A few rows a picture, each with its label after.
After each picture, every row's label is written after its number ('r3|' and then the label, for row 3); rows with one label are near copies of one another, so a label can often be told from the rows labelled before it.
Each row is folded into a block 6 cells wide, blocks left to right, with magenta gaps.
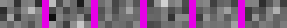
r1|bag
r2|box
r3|bag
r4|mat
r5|bag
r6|bag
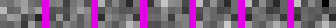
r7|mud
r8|bag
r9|box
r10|mat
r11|box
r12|box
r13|box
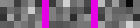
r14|bag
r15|mat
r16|box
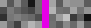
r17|box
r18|mud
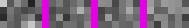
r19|box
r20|bag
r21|bag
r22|mud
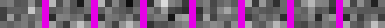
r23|bag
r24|box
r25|box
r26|mat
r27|bag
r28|box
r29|mat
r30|box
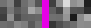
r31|bag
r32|mat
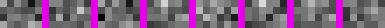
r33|box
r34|bag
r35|box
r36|mat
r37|mud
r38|mat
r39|mat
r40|bag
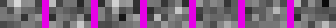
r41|mat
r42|box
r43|mat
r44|bag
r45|box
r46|bag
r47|box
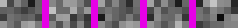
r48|box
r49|mud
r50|box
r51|box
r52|mat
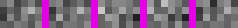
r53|bag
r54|bag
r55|mud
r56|mud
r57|bag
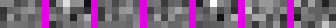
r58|bag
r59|mat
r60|bag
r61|bag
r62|mat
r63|mud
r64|box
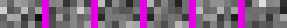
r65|mud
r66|bag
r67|box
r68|box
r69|mud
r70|mat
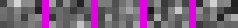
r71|mat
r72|box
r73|bag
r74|bag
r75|mat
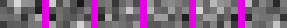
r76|mat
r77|box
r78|bag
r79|mud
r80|mud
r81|box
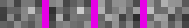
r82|bag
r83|bag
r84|mud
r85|mud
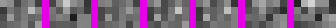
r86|bag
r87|mat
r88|bag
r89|bag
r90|bag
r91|mat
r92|mat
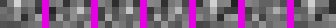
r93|mat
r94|bag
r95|bag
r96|bag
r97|mat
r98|bag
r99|mat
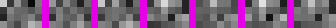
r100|box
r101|box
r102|box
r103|mat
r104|mat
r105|mat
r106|mat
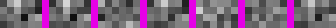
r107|mat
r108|mat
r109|box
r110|mat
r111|mud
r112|bag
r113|mat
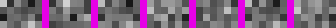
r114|box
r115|mat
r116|box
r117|mud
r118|bag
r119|box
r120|mud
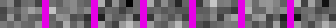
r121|bag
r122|mud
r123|box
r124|box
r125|mat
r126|mud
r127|box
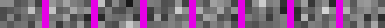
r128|bag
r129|mud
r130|box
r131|bag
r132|mud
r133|mat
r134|bag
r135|mud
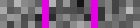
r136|mud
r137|box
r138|bag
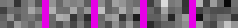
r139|bag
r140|mud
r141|mud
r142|mat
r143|box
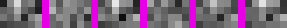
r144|mat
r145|mud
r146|mat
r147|box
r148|mat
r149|mat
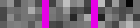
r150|bag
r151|mat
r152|box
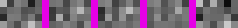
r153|box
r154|bag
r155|bag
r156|bag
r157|box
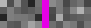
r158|box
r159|bag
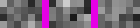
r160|box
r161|mat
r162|mud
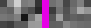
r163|mat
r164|bag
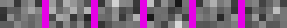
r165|bag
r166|mud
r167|mat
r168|box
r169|mat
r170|bag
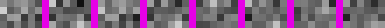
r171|mud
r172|box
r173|mud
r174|box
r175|mat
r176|box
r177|bag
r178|box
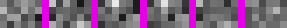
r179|mud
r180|box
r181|mat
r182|mat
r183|box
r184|bag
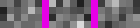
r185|bag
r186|box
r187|mat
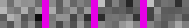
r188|mud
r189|mud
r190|box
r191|box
